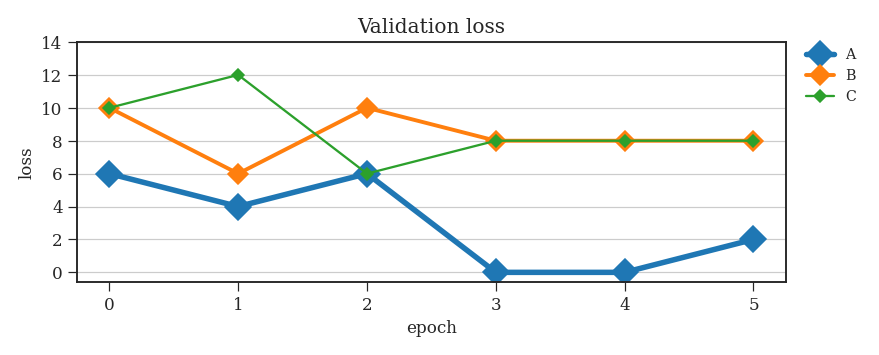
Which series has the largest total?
C
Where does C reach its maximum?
1
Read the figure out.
Title: Validation loss
x-axis: epoch, ticks 0 1 2 3 4 5
y-axis: loss, ticks 0 2 4 6 8 10 12 14
Legend: A, B, C
Values:
A: 6 4 6 0 0 2
B: 10 6 10 8 8 8
C: 10 12 6 8 8 8
